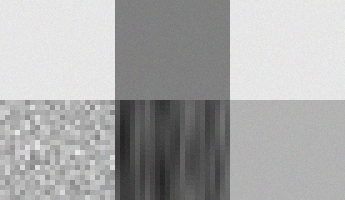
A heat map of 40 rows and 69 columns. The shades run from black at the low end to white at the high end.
It is made of 2 by 3 panels. Panel 1,1: very high, flat. Panel 1,2: middling, flat. Panel 1,3: very high, flat. Panel 2,1: high, fine-grained. Panel 2,2: low, streaked downward. Panel 2,3: high, flat.
